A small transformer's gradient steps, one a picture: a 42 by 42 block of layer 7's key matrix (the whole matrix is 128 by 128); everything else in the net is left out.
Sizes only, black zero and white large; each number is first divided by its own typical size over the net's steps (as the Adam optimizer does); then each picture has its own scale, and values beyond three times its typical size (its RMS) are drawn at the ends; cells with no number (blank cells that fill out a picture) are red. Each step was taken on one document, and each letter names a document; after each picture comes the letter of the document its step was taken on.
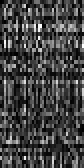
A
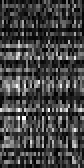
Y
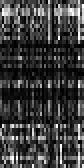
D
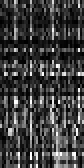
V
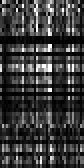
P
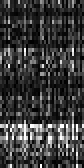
A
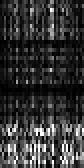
P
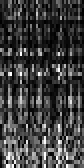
V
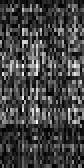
Y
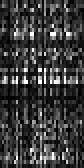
P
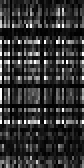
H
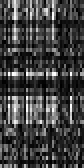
V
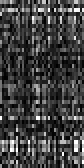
D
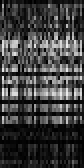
Y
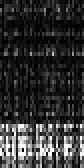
V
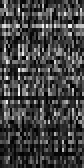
Y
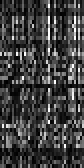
A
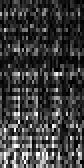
V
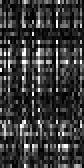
H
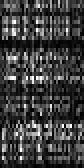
A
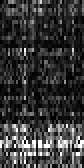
A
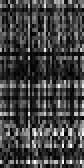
D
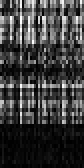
D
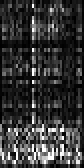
P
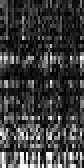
Y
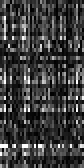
A
